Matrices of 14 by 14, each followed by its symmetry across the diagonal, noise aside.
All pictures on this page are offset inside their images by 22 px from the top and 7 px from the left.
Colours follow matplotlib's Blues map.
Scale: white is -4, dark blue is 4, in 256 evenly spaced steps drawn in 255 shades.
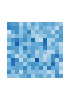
neither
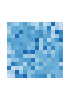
symmetric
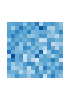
symmetric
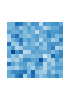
neither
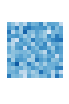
antisymmetric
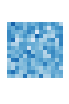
neither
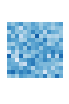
neither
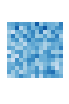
antisymmetric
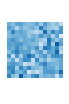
antisymmetric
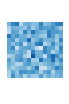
antisymmetric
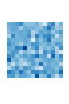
antisymmetric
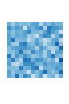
antisymmetric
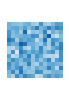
neither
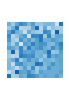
symmetric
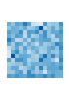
symmetric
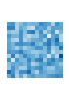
neither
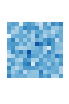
symmetric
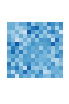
symmetric
